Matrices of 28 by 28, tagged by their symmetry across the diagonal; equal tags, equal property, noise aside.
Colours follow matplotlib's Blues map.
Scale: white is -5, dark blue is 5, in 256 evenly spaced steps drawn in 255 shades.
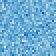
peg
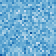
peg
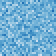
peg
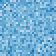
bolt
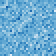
bolt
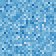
bolt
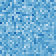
bolt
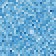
bolt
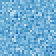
bolt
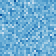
bolt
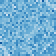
bolt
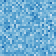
peg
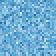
peg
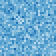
bolt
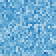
peg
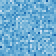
bolt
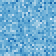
peg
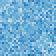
bolt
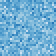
peg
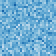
peg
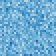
peg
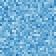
peg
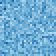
peg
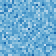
bolt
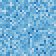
bolt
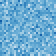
peg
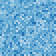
bolt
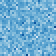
bolt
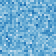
peg
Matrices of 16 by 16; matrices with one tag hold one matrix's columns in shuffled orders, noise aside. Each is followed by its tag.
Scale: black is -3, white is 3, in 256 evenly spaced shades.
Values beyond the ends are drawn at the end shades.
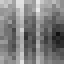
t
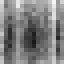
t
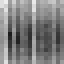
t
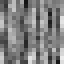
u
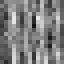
u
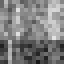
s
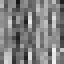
u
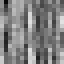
u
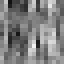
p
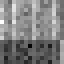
s
